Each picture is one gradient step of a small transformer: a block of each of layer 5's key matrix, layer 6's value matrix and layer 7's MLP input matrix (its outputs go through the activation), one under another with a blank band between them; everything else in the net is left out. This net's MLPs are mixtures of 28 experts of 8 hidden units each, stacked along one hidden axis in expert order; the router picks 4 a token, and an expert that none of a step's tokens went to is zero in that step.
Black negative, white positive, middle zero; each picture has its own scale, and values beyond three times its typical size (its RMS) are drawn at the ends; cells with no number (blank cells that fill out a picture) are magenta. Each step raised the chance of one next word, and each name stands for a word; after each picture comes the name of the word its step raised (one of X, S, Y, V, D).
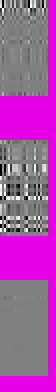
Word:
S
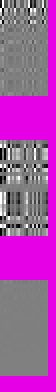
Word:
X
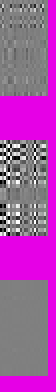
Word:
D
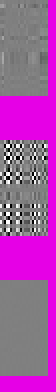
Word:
D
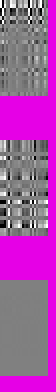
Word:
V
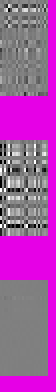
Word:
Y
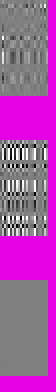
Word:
X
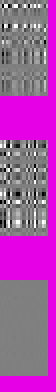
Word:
V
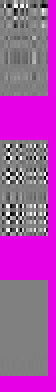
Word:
D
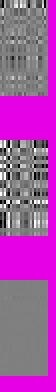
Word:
V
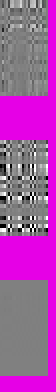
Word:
S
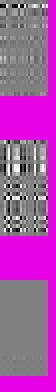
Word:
S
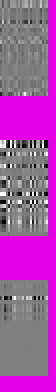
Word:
V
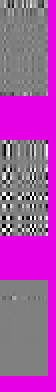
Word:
S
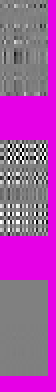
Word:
D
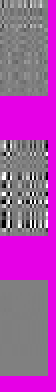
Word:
V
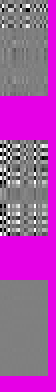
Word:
D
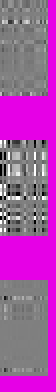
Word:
S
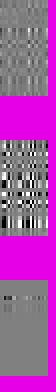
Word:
V
